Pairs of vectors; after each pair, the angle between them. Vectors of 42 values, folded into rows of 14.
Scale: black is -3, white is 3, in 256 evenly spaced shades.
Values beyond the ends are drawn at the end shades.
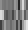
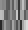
nearly parallel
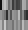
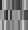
nearly parallel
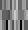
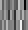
partly opposed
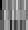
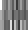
nearly opposite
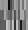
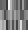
nearly opposite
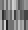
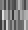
nearly opposite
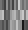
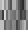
partly opposed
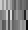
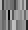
partly aligned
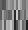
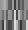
nearly opposite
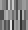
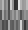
orthogonal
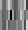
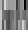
orthogonal
